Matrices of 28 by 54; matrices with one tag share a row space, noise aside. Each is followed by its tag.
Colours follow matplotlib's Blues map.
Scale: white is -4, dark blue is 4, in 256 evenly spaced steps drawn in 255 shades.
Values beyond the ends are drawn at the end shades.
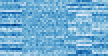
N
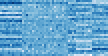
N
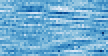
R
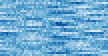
R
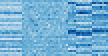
N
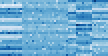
N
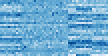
N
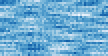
R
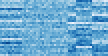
N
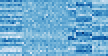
N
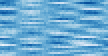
R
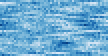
R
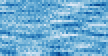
R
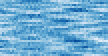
R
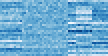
N
